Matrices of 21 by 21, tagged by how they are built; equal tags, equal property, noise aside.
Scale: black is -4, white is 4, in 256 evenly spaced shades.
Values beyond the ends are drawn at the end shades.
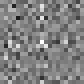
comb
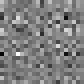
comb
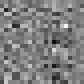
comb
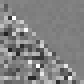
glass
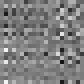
comb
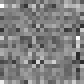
comb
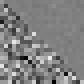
glass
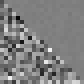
glass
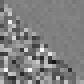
glass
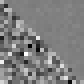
glass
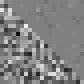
glass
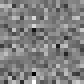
comb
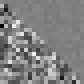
glass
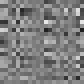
comb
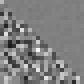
glass
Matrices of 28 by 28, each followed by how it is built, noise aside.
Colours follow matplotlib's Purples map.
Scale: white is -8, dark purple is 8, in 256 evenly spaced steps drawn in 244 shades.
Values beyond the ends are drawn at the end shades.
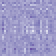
low rank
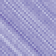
Toeplitz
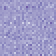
low rank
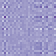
low rank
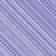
Toeplitz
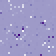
sparse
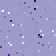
sparse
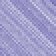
Toeplitz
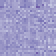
low rank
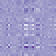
low rank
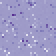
sparse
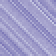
Toeplitz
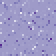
sparse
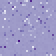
sparse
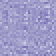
low rank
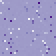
sparse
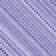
Toeplitz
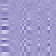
low rank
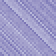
Toeplitz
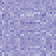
low rank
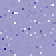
sparse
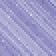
Toeplitz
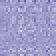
low rank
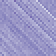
Toeplitz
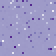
sparse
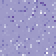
sparse
